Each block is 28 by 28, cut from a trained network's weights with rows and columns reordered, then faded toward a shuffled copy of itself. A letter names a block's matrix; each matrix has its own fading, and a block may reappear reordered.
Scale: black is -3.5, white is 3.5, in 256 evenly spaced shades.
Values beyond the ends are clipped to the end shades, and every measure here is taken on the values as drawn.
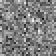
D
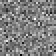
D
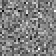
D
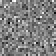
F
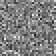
D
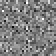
D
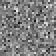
D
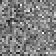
F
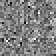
F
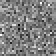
F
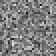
D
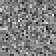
F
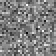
F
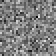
F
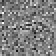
D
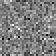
F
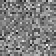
D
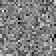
D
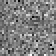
F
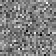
F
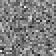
F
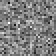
F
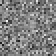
D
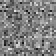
D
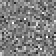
D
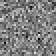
D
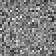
D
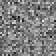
D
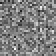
F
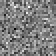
D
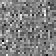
F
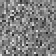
D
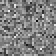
D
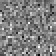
D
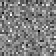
F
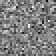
F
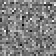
F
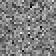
D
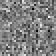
D
